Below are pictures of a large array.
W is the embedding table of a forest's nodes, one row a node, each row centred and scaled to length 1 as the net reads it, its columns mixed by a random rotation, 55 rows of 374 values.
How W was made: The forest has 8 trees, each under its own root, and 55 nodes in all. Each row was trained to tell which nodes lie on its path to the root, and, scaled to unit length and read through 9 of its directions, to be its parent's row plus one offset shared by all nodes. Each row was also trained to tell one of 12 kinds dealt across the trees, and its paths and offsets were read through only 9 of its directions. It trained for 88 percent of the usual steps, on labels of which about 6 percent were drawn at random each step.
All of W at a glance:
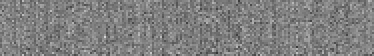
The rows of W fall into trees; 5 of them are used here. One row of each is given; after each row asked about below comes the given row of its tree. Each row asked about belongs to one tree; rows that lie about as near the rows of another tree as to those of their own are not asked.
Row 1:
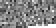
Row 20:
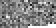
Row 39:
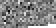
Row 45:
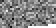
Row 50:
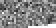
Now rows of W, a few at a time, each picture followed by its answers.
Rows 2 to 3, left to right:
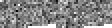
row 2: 1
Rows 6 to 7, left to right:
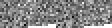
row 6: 45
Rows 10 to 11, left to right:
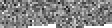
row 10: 45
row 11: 50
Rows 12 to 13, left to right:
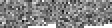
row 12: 1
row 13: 20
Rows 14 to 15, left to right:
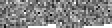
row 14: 1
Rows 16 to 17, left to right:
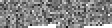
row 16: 1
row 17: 45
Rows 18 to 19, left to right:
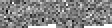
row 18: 20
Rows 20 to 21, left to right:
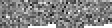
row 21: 20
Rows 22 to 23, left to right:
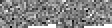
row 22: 45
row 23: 1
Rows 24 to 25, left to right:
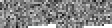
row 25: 45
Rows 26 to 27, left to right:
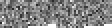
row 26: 1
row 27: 45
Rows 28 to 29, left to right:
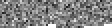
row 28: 1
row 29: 50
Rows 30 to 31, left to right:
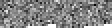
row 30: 45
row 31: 1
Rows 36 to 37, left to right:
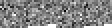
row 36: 1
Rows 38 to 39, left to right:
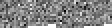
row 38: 45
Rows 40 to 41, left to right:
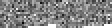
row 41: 45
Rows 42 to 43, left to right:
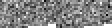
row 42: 50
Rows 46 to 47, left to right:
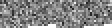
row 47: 50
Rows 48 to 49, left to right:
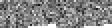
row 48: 1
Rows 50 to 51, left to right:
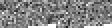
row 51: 45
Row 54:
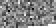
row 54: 39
